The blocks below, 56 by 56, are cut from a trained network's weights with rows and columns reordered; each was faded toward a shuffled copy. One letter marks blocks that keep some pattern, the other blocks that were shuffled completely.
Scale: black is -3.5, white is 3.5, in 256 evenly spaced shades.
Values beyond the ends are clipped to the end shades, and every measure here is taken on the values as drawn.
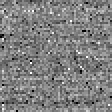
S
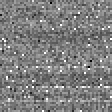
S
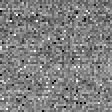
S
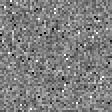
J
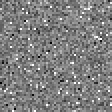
J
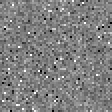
J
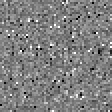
S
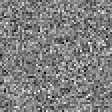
S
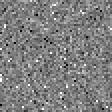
J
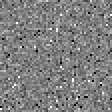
J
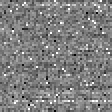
S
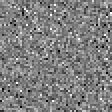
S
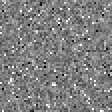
J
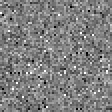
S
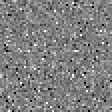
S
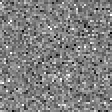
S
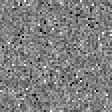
J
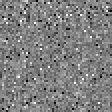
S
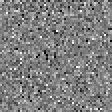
S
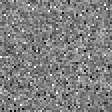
J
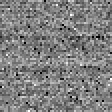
S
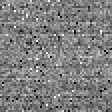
S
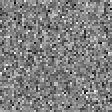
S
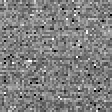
S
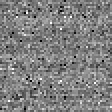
S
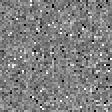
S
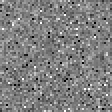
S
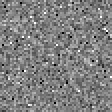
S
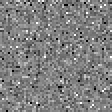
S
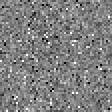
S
